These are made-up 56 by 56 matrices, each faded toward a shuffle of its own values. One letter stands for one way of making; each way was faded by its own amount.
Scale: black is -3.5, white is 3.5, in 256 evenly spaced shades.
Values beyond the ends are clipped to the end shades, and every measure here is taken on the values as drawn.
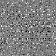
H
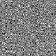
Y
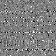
H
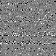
H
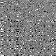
H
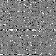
H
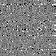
H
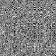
Y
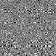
H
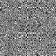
Y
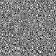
Y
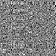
Y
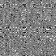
H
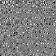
H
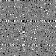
H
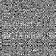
Y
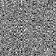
Y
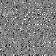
H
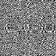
Y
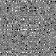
H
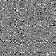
H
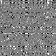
H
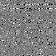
H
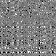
H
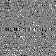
H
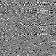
H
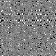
H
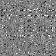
H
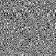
Y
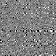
H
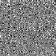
Y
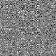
Y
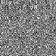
Y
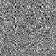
Y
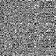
Y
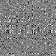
H
